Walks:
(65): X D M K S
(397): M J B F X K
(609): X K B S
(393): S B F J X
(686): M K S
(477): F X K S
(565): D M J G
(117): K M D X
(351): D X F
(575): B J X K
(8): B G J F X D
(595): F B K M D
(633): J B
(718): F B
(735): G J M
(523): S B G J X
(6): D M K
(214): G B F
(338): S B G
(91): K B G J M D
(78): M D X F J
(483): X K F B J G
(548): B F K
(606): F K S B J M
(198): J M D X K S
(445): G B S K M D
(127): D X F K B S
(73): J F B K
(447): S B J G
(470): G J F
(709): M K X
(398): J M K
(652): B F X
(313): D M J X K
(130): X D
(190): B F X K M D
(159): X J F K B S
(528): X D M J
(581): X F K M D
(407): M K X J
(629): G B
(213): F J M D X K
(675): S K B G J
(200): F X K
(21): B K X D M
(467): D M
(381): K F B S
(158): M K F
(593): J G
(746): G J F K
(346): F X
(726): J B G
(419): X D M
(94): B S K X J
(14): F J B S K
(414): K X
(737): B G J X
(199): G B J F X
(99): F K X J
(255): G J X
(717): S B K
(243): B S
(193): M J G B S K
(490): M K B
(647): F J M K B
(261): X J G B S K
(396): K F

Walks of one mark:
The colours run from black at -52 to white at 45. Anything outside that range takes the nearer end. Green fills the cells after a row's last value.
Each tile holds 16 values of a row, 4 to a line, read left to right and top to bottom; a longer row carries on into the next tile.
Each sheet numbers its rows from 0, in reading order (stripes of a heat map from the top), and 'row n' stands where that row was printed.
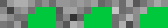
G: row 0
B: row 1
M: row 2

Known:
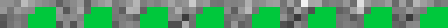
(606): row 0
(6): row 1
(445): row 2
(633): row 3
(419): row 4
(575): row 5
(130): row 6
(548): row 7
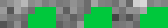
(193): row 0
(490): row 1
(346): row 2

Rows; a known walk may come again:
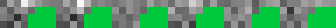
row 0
(483)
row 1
(8)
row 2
(490)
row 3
(470)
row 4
(6)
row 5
(709)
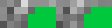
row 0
(198)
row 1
(193)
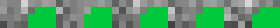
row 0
(528)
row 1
(158)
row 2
(581)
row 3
(398)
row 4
(593)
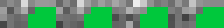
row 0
(313)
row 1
(213)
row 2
(393)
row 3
(190)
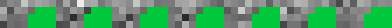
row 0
(407)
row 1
(575)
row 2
(633)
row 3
(629)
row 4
(717)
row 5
(735)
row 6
(396)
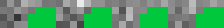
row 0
(548)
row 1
(255)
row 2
(686)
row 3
(419)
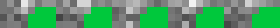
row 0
(351)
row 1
(346)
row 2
(338)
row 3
(523)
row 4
(397)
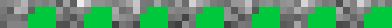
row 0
(445)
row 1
(99)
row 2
(565)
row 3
(73)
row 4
(91)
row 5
(14)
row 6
(746)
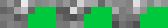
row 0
(130)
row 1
(609)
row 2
(78)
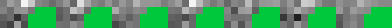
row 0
(199)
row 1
(127)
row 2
(647)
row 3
(159)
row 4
(117)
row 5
(652)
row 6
(606)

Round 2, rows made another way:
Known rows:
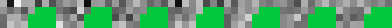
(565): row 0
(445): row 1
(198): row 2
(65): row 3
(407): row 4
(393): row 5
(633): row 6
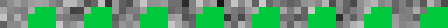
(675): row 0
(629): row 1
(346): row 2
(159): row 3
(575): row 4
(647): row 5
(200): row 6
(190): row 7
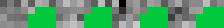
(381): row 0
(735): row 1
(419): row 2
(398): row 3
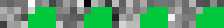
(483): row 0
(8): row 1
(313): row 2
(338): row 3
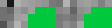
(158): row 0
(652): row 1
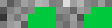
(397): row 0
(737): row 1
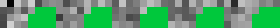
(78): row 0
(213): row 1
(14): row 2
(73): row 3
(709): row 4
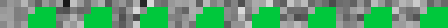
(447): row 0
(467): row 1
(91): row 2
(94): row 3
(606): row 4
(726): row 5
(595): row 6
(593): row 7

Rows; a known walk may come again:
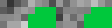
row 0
(581)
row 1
(397)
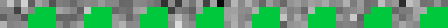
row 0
(199)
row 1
(718)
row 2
(609)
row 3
(127)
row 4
(447)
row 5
(675)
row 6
(523)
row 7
(686)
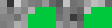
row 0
(490)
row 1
(14)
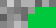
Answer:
(470)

